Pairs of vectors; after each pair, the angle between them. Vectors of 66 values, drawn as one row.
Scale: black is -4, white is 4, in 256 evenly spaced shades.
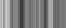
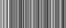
partly aligned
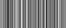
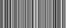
orthogonal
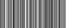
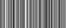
nearly parallel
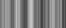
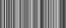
partly aligned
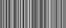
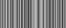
nearly opposite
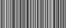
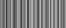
partly aligned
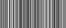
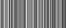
orthogonal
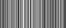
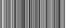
partly opposed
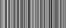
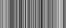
orthogonal
